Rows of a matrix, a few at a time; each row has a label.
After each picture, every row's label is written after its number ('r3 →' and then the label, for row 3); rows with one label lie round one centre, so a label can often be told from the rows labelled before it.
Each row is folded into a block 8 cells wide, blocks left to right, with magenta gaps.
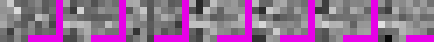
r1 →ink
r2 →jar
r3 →ink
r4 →jar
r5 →jar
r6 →jar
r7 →jar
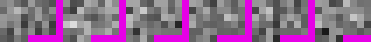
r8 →ink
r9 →jar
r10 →ink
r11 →ink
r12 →ink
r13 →ink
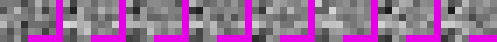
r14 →ink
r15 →jar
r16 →jar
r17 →jar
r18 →jar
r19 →jar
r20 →jar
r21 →jar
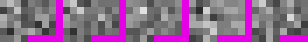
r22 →ink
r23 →ink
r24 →ink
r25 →jar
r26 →ink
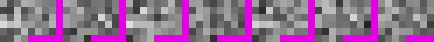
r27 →jar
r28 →ink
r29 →jar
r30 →ink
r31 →jar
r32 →ink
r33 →ink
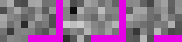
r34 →ink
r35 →jar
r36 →ink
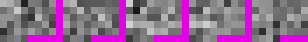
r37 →ink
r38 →ink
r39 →jar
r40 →jar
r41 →ink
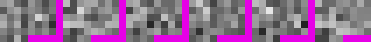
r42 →ink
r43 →jar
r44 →ink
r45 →ink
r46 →ink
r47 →jar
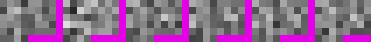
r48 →ink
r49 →jar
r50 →ink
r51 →ink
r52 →ink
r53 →ink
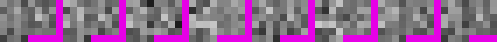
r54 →ink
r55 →ink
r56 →ink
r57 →jar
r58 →ink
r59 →jar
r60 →ink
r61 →ink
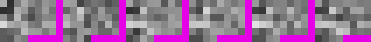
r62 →jar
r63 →ink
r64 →jar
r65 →jar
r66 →jar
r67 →jar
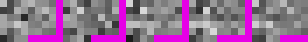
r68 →jar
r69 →ink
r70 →jar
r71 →jar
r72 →jar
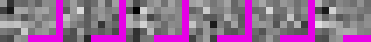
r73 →jar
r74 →ink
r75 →jar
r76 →ink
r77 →ink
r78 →jar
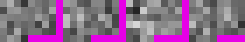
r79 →ink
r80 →ink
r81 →jar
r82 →ink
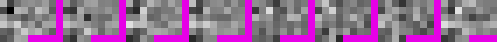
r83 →jar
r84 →jar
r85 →jar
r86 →jar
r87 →ink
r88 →ink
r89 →ink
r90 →jar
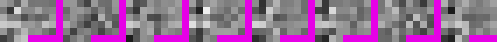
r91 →jar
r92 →ink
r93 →jar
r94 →jar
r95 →jar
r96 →jar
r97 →ink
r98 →jar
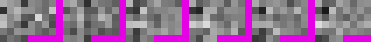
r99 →ink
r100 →ink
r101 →jar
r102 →jar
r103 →jar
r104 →jar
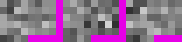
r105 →jar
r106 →ink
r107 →jar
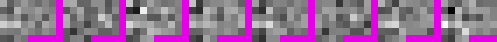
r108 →jar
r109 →ink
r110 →jar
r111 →jar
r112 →jar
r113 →ink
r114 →jar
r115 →jar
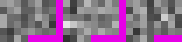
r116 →ink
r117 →jar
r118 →ink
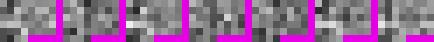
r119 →jar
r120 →ink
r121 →jar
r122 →ink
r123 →ink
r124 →jar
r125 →jar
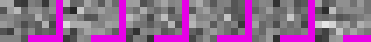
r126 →ink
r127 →jar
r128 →ink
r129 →ink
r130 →ink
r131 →jar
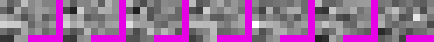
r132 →jar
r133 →jar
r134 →jar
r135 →jar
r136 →jar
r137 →jar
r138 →ink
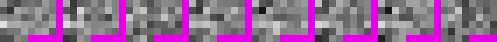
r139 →jar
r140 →jar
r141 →ink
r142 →jar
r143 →jar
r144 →jar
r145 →jar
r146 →ink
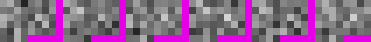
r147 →ink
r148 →ink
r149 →ink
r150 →ink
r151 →ink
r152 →ink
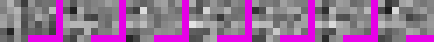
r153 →ink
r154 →jar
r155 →jar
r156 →jar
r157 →jar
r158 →jar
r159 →jar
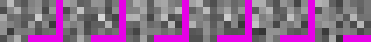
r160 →ink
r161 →ink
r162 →ink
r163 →ink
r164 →ink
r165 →ink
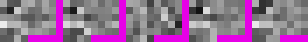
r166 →jar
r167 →jar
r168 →ink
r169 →jar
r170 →jar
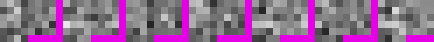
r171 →ink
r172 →jar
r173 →ink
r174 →ink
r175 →jar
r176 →ink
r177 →jar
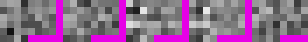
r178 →ink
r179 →ink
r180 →jar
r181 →jar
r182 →ink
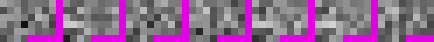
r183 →ink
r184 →jar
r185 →ink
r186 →ink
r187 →jar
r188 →jar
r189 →ink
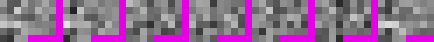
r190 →jar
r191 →jar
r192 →ink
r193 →ink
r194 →ink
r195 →ink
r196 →jar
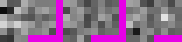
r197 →jar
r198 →ink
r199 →ink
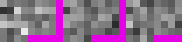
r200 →jar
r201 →ink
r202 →ink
